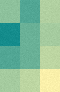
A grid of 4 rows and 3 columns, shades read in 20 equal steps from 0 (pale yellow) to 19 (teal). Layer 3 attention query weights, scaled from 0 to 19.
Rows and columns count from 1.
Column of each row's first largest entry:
2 1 1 1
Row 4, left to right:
7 5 0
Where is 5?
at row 3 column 3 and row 4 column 2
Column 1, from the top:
9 19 14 7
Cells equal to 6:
1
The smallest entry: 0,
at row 4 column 3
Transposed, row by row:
9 19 14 7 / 14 12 12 5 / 6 7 5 0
